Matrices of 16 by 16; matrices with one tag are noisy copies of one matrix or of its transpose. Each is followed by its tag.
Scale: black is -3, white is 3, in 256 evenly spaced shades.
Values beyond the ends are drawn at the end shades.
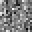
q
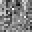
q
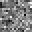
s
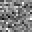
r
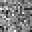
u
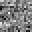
q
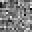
s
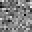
s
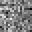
u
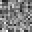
s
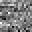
q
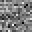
r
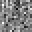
r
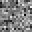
s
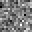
s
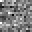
q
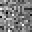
u
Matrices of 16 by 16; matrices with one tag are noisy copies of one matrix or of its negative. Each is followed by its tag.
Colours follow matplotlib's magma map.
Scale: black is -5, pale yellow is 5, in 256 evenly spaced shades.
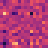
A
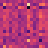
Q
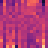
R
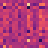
Q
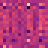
Q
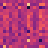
Q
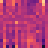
R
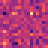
A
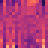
R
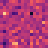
A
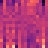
R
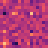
A
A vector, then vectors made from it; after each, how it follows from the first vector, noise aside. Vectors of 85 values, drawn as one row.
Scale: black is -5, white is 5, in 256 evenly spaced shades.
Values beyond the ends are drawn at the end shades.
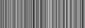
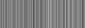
shrunk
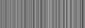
shrunk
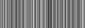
negated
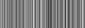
negated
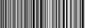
scaled up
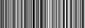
scaled up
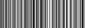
scaled up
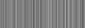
shrunk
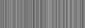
shrunk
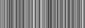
negated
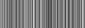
negated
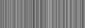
shrunk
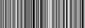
scaled up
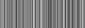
negated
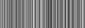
negated
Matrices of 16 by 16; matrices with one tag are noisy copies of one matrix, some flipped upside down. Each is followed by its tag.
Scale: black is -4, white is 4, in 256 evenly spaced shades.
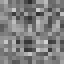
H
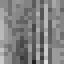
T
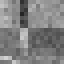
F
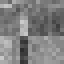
F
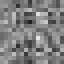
H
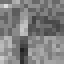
F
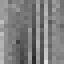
T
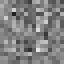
H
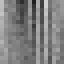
T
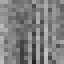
T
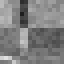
F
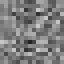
H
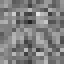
H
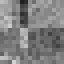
F
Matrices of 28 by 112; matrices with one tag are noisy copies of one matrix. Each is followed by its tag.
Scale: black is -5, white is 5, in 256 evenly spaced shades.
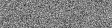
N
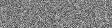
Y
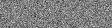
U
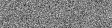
N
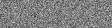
U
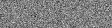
U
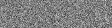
Y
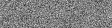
N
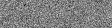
N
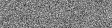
N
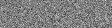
Y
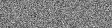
U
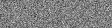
U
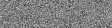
N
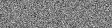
U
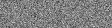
U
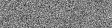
N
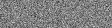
U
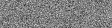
N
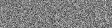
Y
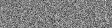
Y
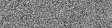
N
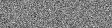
U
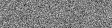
N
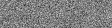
N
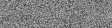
N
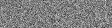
Y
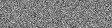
U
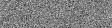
N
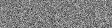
Y
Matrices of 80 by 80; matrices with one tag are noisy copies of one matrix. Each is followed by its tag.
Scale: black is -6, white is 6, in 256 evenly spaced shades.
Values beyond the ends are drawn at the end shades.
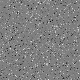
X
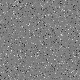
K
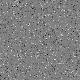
K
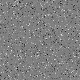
K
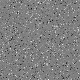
X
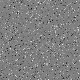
X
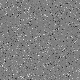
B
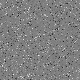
B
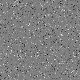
K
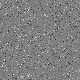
B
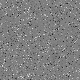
B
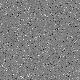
B
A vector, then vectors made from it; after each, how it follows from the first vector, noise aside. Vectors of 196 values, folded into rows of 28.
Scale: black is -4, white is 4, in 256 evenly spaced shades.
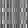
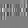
partly zeroed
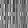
wrapped around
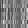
wrapped around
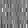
partly zeroed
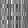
wrapped around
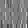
partly zeroed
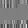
partly zeroed
